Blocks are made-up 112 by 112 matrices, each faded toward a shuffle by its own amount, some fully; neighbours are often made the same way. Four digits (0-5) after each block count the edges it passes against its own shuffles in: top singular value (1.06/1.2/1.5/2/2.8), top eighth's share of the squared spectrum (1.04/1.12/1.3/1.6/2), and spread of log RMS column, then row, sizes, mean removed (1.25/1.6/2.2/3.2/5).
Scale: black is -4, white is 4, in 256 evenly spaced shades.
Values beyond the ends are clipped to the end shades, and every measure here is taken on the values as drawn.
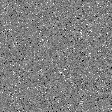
1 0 1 0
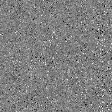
1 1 2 0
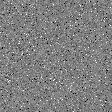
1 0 0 0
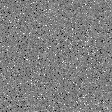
0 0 0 0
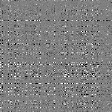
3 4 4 4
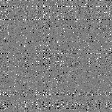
2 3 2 3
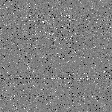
2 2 1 2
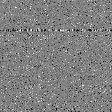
3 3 0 2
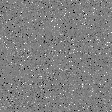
2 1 0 0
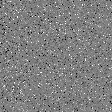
1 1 0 0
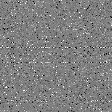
3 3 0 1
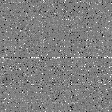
4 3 1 2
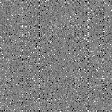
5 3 2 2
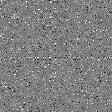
4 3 1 1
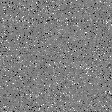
3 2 0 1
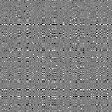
5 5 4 4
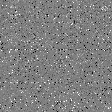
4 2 0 1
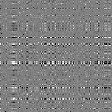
5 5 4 4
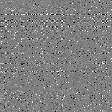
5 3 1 2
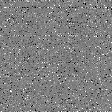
4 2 1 1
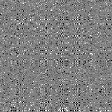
5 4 3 3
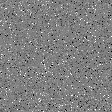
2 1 0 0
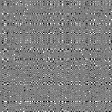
5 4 3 4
